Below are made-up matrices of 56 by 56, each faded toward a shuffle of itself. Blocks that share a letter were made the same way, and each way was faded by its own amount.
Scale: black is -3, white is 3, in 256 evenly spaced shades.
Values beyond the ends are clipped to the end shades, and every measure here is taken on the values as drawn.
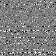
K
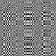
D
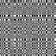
D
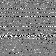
K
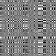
D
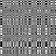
D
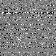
K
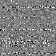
K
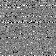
K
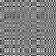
D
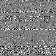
K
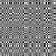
D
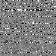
K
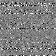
K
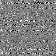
K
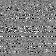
K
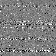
K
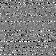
K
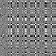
D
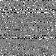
K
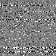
K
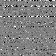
K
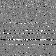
K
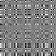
D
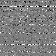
K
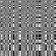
D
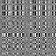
D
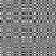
D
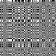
D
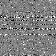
K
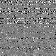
K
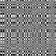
D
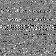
K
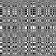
D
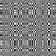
D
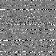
K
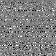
K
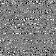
K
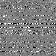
K
